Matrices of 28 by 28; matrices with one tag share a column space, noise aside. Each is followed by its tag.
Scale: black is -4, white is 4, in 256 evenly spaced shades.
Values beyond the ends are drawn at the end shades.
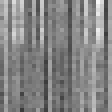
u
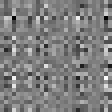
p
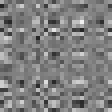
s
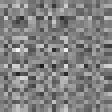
p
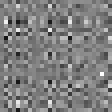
s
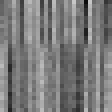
u
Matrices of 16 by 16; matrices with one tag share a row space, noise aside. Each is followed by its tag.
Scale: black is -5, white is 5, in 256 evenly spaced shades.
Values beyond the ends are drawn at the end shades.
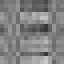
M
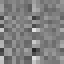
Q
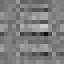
M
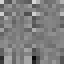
Q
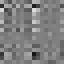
Q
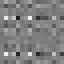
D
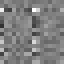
Q
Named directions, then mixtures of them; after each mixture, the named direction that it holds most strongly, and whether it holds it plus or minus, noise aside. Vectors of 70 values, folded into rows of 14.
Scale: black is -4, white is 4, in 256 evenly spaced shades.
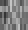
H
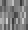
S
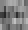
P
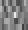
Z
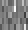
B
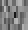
Z, minus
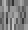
S, minus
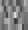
Z, plus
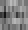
P, plus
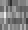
P, minus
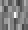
Z, plus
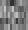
S, minus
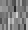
B, minus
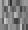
Z, plus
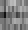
P, plus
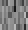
B, minus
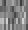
S, plus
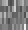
B, plus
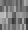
P, minus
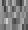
Z, plus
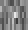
S, minus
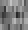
P, plus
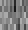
B, minus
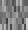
S, minus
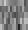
H, minus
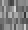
B, plus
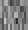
Z, plus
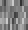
S, plus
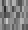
Z, plus
